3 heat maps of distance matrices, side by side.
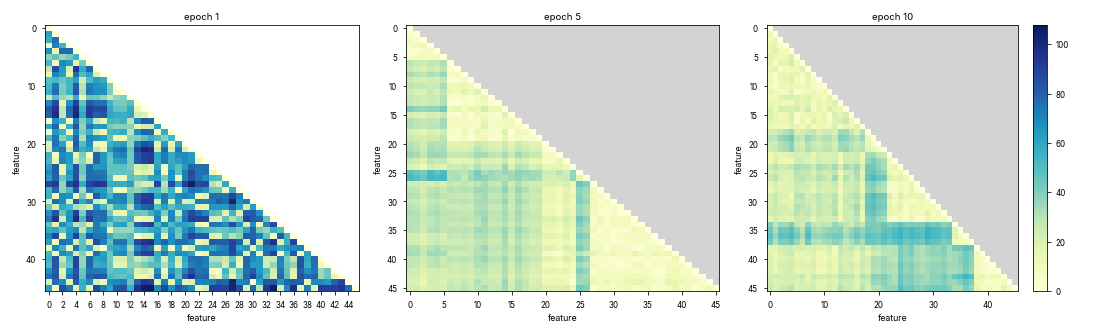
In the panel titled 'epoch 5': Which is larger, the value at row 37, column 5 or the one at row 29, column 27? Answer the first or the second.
the first
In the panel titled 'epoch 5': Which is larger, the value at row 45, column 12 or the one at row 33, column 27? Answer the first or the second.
the first
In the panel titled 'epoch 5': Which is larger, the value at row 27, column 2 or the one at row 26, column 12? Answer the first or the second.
the second
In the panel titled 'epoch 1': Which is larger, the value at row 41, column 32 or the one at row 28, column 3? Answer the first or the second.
the second
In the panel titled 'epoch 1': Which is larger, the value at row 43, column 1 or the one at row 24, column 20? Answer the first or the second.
the first
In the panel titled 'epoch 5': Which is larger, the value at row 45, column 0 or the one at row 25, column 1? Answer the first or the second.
the second
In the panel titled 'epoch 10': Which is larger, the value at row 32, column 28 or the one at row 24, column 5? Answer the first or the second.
the second
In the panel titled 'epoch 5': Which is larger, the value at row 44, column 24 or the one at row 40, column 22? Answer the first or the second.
the second
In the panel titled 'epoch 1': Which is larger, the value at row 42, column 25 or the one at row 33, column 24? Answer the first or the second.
the second
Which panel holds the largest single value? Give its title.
epoch 1
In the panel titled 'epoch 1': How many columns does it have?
46
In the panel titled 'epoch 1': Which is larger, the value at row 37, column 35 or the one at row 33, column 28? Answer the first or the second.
the first
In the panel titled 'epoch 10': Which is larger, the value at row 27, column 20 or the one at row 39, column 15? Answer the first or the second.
the first
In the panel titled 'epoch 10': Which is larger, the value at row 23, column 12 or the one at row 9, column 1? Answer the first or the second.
the first
